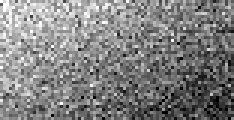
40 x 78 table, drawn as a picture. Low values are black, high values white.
There is an overall slope up to the top left. The bottom right is the ninth with the lowest average. The top left is the ninth with the highest average. Neither half mirrors the other.
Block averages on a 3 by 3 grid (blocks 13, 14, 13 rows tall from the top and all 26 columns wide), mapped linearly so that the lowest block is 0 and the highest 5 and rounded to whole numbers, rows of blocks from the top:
5 4 2 | 4 2 1 | 3 1 0
